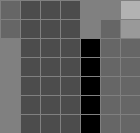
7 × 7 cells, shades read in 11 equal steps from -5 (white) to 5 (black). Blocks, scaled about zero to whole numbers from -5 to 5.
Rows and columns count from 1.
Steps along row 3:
up same same up down same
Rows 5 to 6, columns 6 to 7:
1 1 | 1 1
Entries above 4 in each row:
0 0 1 1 1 1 1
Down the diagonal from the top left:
1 2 2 2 5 1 1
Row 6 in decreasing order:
5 2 2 2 1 1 0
